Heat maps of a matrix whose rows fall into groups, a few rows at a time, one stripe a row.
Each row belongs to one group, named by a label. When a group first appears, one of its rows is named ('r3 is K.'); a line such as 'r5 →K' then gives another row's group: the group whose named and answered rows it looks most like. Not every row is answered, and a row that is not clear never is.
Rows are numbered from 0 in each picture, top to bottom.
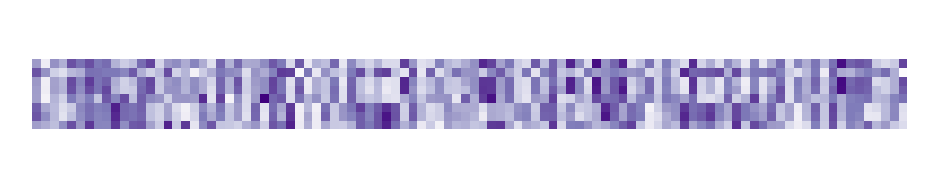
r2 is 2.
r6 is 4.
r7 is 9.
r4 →2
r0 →2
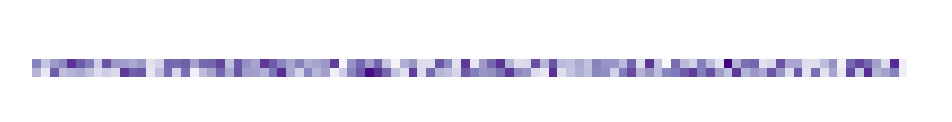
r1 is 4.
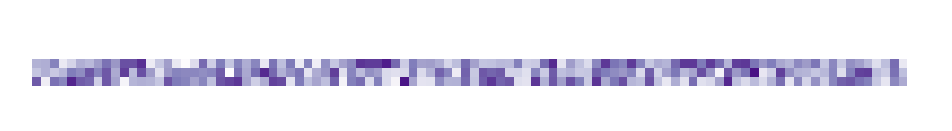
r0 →4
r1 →2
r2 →2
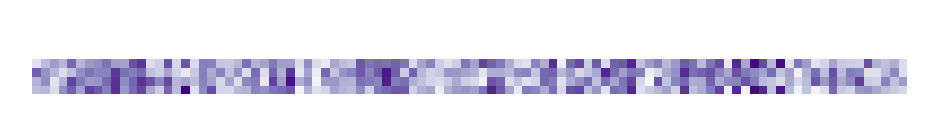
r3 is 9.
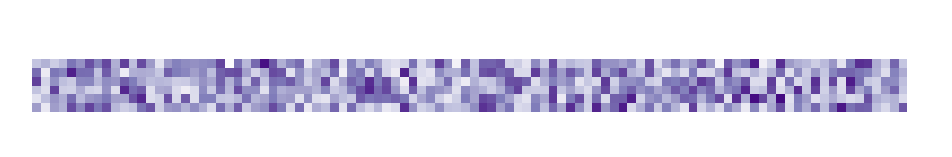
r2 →4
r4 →9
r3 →4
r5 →2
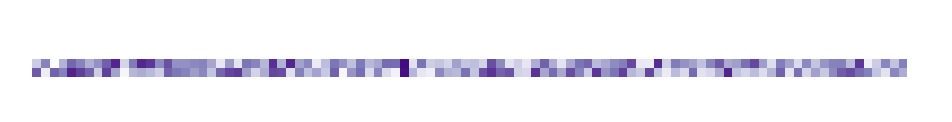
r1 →2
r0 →9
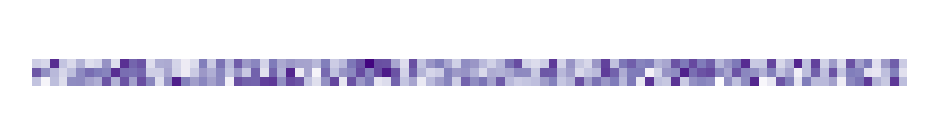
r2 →2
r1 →4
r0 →4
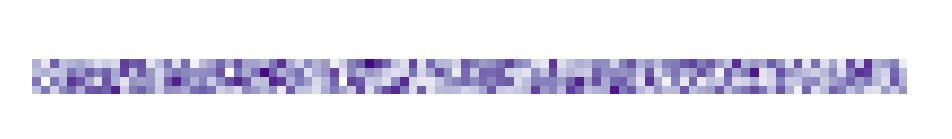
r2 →2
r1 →2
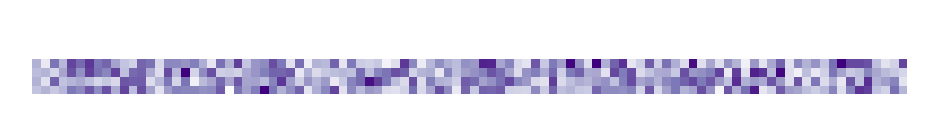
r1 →9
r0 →2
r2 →4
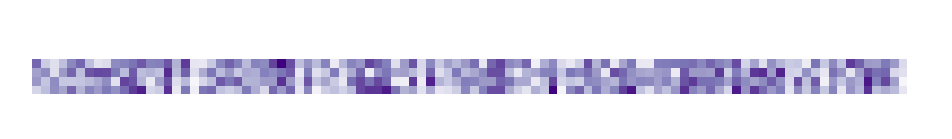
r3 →9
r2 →4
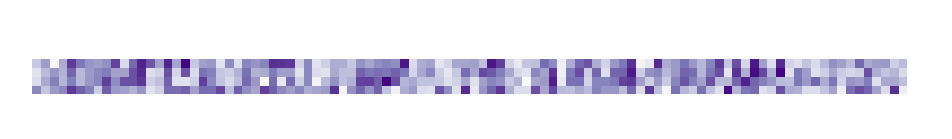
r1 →9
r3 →2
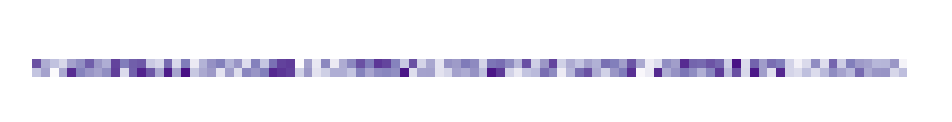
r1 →9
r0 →4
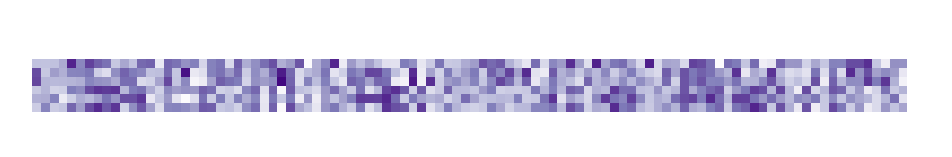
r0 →2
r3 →9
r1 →4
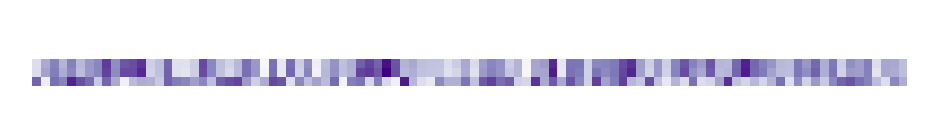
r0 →9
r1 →9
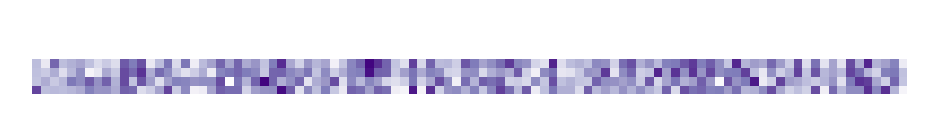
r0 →4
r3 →4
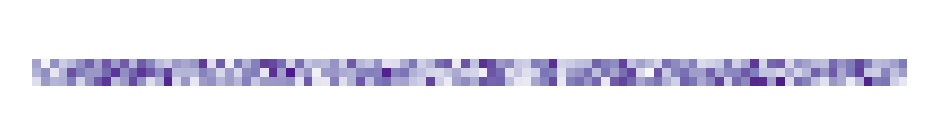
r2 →9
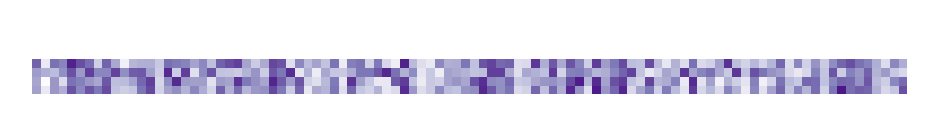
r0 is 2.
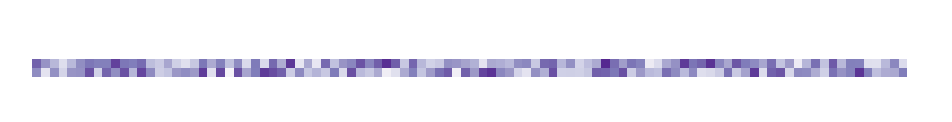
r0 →4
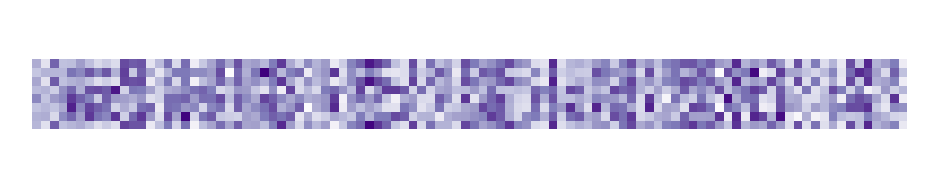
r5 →2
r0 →4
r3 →9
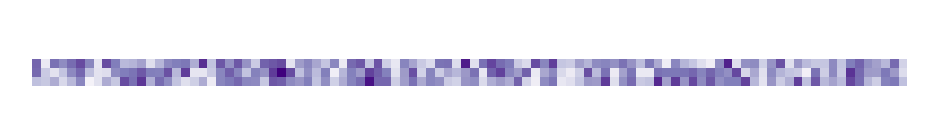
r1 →4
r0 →2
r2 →4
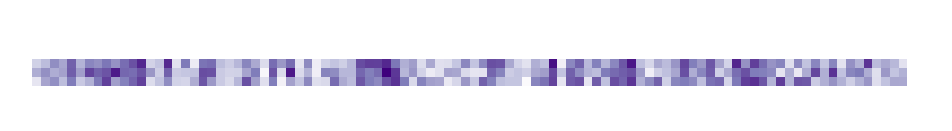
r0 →9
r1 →9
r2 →9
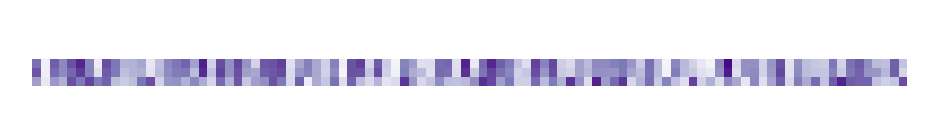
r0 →2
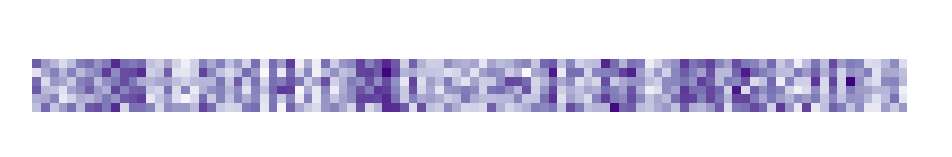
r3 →4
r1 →9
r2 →4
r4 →4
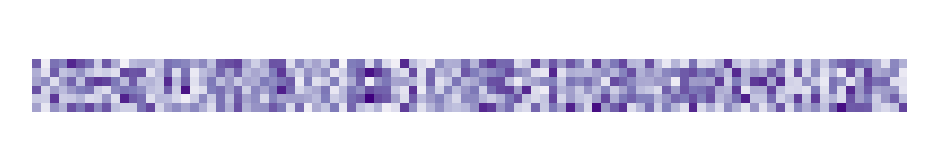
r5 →2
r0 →2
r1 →4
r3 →4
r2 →9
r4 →4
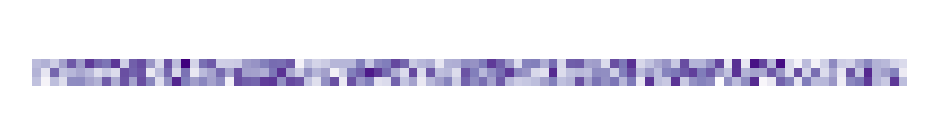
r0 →9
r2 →2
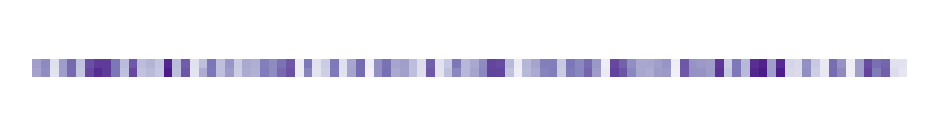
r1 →9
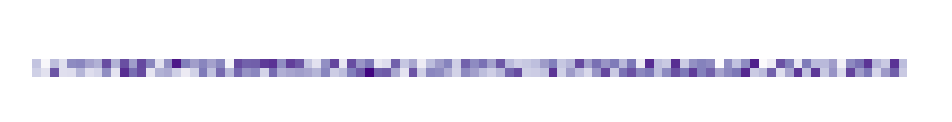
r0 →2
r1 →4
